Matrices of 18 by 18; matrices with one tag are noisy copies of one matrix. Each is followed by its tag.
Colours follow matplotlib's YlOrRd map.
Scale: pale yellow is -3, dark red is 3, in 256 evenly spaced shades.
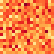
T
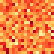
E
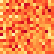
T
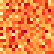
T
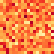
E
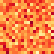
E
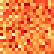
T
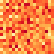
T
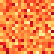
E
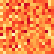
T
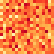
T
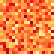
E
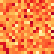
E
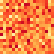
T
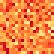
E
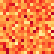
E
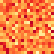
E
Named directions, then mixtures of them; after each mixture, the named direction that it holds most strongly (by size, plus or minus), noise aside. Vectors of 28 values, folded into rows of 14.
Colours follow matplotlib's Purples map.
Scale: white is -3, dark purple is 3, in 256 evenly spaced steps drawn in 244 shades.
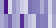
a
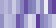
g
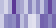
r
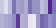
r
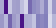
a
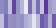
r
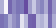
a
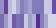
g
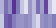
g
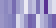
g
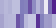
g
